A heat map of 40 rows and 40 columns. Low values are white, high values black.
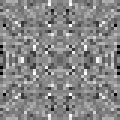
No overall slope runs across the table. The grain is fine, like static. No regular stripes run through it. Its left and right halves mirror each other, and so do its top and bottom.
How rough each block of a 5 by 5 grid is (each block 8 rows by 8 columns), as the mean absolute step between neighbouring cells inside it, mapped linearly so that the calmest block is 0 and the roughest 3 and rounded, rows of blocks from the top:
10201 / 21212 / 32023 / 21212 / 10201
